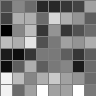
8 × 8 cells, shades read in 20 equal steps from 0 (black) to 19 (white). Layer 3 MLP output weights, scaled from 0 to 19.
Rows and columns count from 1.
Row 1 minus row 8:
-12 2 -4 -16 -9 -8 -14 3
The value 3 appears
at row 1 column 4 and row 1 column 5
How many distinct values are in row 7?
8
